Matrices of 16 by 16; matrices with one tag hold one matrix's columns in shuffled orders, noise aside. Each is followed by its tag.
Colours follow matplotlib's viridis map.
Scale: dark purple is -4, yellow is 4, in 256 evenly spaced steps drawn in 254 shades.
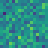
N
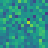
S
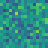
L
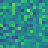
L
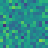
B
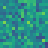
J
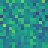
S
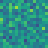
L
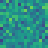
L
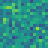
L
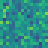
J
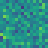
N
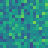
J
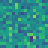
N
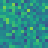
L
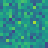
J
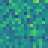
S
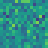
S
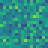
B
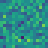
B
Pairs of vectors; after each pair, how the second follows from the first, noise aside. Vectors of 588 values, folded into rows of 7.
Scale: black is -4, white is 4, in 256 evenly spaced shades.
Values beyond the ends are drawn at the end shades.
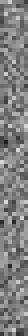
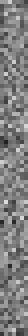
copied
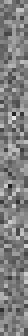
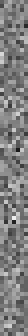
reversed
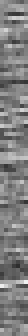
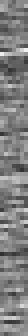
reversed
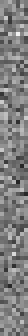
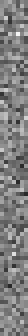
copied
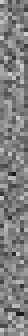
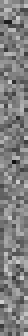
reversed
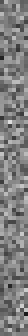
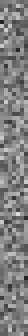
reversed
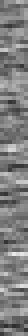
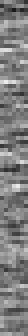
reversed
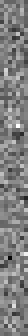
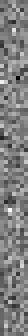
reversed
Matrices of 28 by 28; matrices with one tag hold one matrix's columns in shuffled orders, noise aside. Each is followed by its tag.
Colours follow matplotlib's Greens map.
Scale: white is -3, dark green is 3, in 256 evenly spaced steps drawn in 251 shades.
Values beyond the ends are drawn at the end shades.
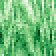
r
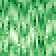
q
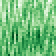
r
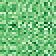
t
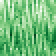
r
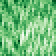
q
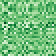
t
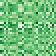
t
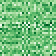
t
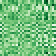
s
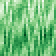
r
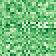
t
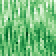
r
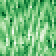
q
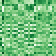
s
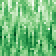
r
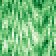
q
